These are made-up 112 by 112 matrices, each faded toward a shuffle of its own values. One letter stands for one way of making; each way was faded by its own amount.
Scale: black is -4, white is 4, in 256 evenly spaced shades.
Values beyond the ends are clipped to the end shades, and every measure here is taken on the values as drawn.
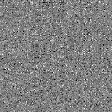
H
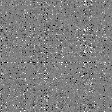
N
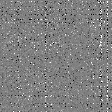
N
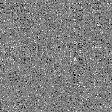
H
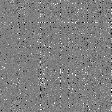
N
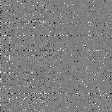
N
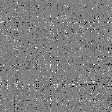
N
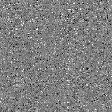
H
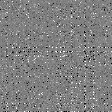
N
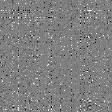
N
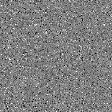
H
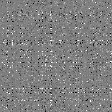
N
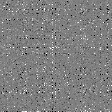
N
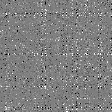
N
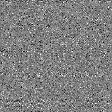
H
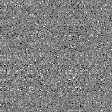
H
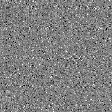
H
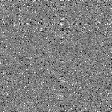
H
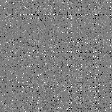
N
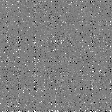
N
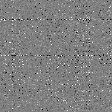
N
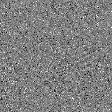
H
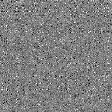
H
